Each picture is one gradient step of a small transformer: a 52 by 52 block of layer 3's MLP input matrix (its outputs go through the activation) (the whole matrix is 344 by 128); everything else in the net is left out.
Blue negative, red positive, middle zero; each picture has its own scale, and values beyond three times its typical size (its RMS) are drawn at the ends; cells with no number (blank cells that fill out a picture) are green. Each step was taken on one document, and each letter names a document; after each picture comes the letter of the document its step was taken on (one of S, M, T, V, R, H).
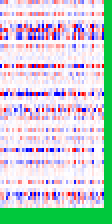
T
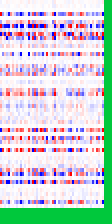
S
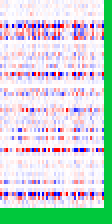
T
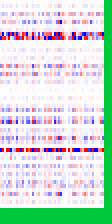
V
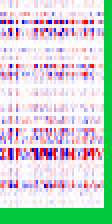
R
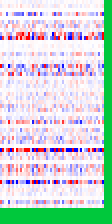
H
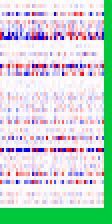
H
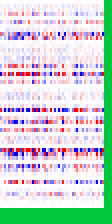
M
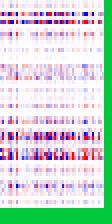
R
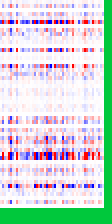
R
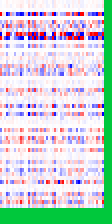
S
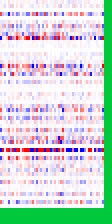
H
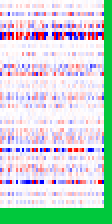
H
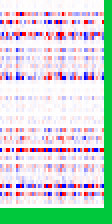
V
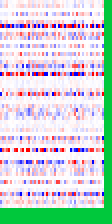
T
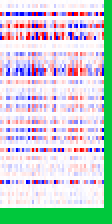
H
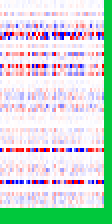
S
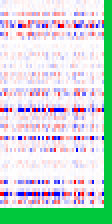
T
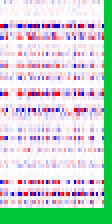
T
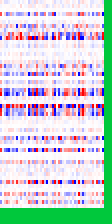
S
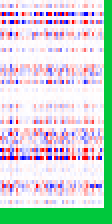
R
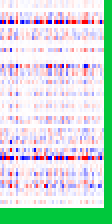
R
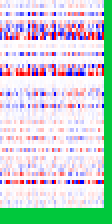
S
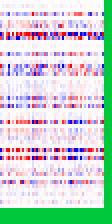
H
